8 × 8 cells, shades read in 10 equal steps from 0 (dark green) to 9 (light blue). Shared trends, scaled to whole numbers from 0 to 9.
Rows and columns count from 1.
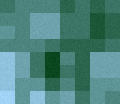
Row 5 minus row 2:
4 2 -3 -6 1 -1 5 4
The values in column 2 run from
4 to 6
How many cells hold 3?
13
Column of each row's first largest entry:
2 3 3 1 1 1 1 1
